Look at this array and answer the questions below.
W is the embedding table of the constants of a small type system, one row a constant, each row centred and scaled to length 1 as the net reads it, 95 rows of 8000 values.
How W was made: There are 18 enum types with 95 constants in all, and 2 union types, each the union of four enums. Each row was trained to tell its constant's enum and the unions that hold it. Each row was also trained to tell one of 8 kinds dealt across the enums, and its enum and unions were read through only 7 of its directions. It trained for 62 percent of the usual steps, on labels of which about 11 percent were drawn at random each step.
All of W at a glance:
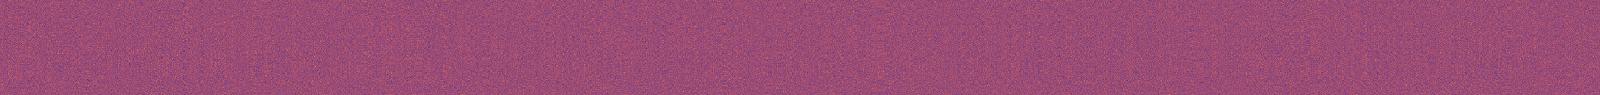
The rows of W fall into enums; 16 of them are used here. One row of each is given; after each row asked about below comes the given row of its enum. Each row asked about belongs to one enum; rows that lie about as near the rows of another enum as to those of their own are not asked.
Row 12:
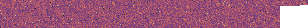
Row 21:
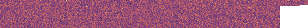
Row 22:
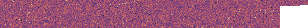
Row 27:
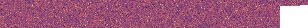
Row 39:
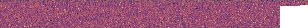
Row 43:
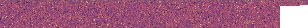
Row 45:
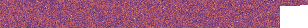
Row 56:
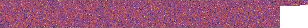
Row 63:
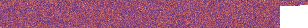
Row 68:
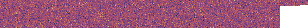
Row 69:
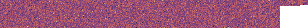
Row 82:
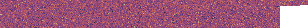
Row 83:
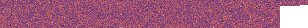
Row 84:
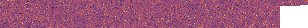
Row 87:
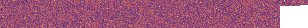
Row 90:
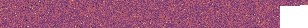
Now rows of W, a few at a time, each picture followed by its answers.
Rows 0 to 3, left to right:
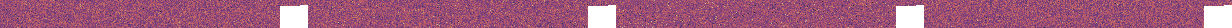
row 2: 87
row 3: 90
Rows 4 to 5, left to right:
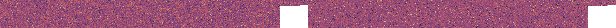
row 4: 45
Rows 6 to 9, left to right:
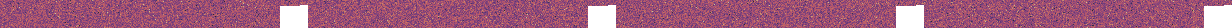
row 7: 27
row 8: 87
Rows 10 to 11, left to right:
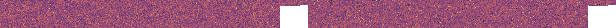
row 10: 45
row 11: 43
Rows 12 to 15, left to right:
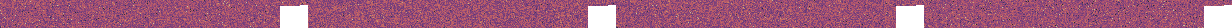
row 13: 45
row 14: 83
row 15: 63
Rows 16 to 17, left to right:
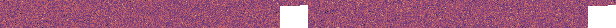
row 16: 22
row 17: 12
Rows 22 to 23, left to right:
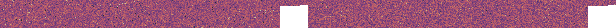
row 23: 69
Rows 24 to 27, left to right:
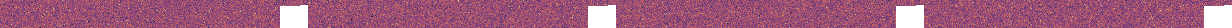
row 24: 69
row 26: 56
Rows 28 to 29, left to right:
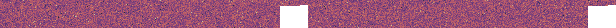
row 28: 63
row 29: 21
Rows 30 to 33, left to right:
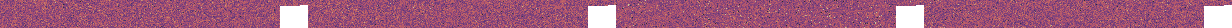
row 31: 21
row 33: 43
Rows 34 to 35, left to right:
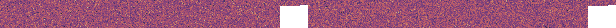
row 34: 69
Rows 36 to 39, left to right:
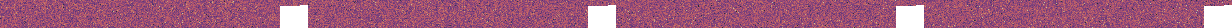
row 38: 63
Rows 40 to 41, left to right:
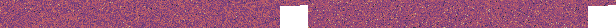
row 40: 43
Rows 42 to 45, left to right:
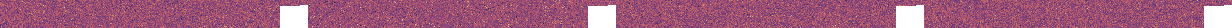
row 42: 90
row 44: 22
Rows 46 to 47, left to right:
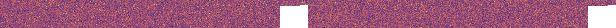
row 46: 12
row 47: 56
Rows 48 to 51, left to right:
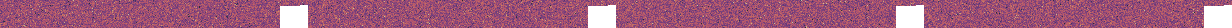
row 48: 21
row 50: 56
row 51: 90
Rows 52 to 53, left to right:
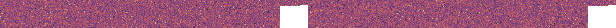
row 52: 22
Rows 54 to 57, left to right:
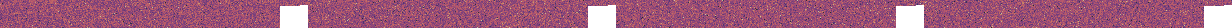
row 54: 68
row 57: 63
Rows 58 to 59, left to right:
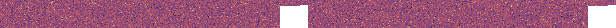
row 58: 87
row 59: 21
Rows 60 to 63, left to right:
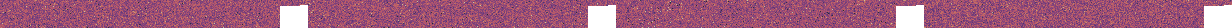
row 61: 22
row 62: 87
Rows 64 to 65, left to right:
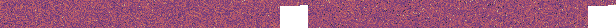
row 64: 69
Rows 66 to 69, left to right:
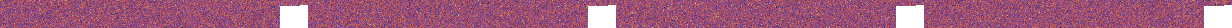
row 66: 12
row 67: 22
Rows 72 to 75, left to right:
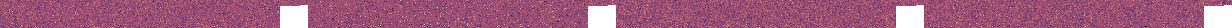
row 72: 63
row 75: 56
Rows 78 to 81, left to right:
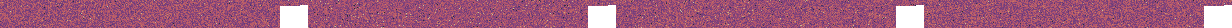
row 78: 90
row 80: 69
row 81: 45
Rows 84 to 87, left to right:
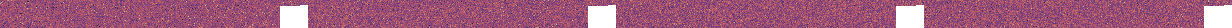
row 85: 56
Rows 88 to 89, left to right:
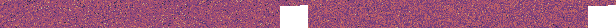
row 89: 21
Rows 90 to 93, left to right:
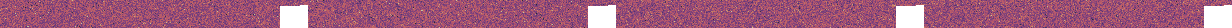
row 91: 45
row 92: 12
